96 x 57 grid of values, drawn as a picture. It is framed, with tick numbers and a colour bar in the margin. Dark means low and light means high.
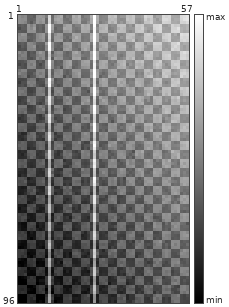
Ninth with the highest average: top right. Ninth with the lowest average: bottom left. Odd lines: columns 11 and 26. Slope: up to the top right. Histogram: bell-shaped.
